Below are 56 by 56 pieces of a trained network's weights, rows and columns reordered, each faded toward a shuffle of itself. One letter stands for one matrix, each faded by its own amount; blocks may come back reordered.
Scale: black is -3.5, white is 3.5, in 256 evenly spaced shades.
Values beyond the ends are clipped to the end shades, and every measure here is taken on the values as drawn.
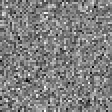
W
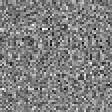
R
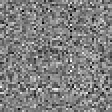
R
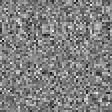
R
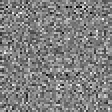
R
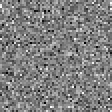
W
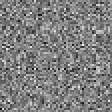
R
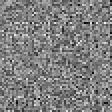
R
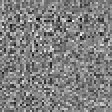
R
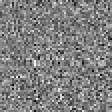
R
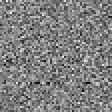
R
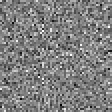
W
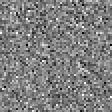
W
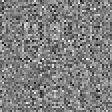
R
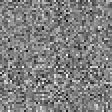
R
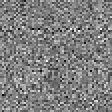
R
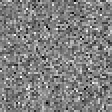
W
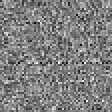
R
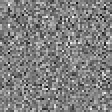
R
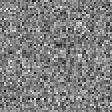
R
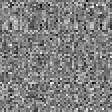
R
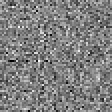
R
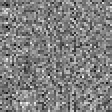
R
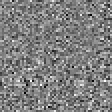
R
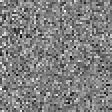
W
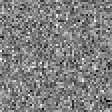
W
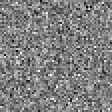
W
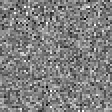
W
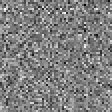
R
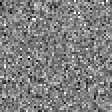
W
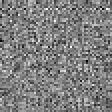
R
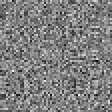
R
